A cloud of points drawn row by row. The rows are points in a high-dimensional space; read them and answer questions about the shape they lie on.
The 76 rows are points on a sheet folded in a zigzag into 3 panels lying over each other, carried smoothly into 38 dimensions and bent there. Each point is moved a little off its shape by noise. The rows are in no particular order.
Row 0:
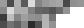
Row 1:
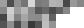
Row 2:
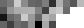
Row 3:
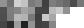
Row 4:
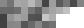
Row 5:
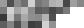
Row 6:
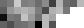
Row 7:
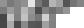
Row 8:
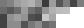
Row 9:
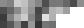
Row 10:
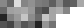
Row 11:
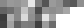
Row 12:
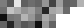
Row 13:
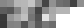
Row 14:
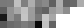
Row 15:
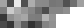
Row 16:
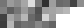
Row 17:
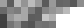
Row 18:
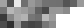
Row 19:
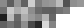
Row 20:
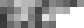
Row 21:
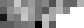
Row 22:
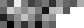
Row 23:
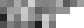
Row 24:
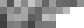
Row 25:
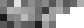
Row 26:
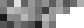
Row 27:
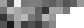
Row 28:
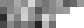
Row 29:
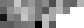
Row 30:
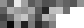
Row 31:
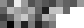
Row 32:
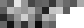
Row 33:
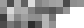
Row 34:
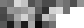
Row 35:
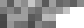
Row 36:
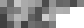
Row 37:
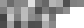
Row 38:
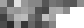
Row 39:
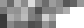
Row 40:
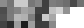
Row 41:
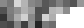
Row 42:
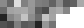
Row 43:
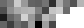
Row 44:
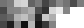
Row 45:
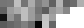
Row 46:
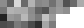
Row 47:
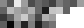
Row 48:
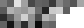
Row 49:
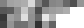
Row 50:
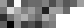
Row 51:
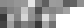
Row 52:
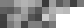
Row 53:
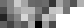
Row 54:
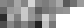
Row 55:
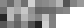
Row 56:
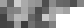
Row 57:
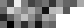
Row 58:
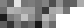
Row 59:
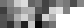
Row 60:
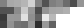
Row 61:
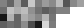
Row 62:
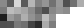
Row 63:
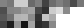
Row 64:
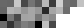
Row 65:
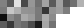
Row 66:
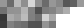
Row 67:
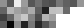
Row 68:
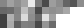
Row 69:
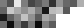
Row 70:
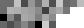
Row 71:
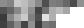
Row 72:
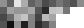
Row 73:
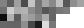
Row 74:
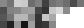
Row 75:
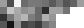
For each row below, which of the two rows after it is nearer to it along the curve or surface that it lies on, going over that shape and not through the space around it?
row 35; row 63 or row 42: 63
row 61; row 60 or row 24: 60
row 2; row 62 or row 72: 62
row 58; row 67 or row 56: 67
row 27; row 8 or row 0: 8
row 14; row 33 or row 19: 19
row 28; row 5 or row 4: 5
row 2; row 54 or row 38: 54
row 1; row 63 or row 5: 5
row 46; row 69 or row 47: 69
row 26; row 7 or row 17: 7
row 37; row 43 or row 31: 43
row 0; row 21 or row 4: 21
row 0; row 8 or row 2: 2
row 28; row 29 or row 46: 29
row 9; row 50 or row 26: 26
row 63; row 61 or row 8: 8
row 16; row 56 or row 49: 49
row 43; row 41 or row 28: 28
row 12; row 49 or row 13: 13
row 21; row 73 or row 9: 73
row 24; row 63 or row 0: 63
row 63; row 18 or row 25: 18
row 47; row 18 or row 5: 18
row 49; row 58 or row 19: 19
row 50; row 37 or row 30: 30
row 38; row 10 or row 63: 63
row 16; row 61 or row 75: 61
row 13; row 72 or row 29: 72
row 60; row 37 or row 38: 37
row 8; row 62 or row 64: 62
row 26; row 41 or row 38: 41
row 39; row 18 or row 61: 61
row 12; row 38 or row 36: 38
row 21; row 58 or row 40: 58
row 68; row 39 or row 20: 39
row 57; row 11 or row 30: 30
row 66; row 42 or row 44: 42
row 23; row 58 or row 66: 66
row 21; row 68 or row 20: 68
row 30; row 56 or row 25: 56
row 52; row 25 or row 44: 44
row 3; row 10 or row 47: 47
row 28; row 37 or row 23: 23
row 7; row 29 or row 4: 29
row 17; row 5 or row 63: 63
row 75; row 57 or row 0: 57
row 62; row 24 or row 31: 31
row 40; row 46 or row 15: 15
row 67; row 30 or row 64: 30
